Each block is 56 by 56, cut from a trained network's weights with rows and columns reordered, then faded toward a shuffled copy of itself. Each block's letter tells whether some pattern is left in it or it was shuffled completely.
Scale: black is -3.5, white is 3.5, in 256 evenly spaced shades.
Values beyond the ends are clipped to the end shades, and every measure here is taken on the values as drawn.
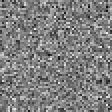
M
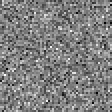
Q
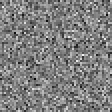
Q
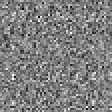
M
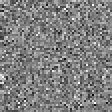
M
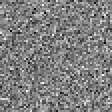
Q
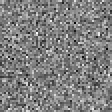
Q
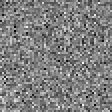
M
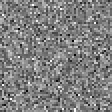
Q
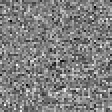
M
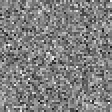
Q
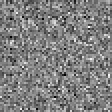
M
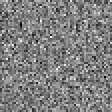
M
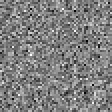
M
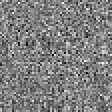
M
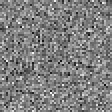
M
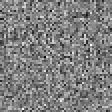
M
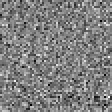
M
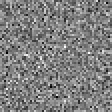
M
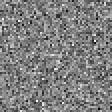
Q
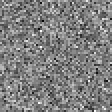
Q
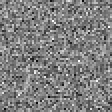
Q
